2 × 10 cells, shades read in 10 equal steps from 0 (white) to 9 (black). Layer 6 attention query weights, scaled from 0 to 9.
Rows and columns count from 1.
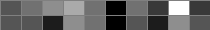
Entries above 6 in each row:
3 3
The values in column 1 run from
6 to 6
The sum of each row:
51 62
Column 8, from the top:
7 8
